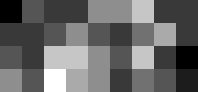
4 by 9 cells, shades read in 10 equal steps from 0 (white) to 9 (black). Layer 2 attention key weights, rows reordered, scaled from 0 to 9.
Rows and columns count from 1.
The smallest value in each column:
4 6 0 2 4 4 2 3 7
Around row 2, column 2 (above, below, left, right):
6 7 7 6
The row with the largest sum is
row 1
